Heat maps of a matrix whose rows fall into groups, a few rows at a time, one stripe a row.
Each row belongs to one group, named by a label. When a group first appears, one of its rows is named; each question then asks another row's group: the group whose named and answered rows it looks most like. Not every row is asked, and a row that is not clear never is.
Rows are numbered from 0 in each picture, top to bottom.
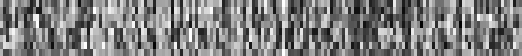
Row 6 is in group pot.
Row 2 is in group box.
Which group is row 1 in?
box
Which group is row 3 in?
box
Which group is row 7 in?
box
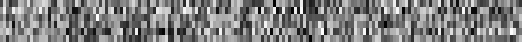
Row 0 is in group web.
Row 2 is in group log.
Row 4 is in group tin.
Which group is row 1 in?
pot
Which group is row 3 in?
log
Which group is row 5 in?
log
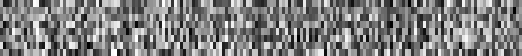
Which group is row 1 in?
log
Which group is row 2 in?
web
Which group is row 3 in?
box
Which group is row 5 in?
web
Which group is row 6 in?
box
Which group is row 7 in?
tin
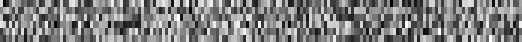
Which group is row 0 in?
box
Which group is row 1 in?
tin
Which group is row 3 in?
log
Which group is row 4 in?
web
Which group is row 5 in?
box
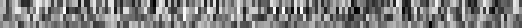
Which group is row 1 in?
pot
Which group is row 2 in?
box
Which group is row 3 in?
tin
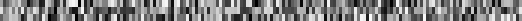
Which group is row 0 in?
box
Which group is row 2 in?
tin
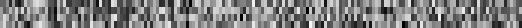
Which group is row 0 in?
tin
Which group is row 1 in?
log
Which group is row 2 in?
tin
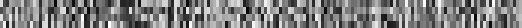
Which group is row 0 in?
log
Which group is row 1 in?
tin
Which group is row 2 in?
log
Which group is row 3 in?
log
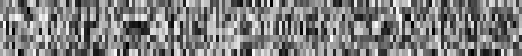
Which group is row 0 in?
tin
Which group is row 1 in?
pot
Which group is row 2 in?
pot
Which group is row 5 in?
pot
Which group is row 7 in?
tin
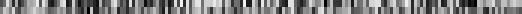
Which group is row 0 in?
tin
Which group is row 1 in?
tin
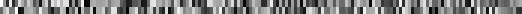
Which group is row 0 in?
log
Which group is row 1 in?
tin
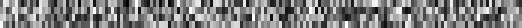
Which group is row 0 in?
tin
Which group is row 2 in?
tin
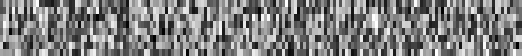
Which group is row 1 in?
web
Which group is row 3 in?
tin
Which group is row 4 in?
tin
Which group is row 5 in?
pot
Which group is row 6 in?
box
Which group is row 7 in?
pot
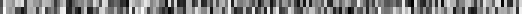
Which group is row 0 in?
web
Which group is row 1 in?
tin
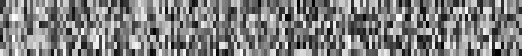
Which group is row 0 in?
web
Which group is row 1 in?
web
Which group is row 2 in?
pot
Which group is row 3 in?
box
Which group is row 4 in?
pot
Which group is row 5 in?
web
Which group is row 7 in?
pot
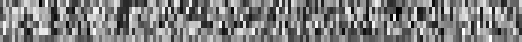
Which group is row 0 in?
log
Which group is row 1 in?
web
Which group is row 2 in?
web
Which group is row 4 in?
pot
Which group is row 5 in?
box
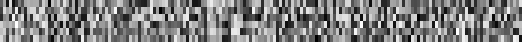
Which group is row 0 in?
log
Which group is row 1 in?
tin
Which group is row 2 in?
web
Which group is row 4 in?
log
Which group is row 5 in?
pot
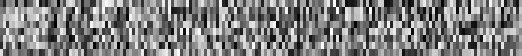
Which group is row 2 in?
web
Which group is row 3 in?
pot
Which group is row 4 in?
tin
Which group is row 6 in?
tin
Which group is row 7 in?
box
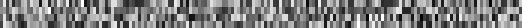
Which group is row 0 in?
log
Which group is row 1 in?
pot
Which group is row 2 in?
web
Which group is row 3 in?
tin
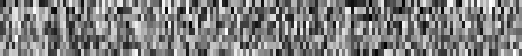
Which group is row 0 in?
box
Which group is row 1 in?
web
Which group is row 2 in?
pot
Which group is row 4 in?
web
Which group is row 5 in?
tin
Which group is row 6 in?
log
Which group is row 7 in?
pot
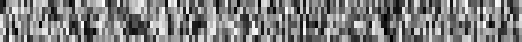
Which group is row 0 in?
web
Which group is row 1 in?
web
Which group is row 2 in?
log
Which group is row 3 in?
log
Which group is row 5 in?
box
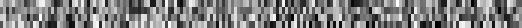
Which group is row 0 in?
pot
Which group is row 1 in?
log
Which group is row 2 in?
pot
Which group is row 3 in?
web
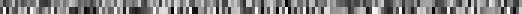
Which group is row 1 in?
log
